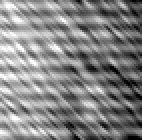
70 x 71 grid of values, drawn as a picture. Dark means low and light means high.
Ninth with the highest average: middle left. Slope: up to the left. Stripes: horizontal, repeating 10 times. Odd rows or columns: none.
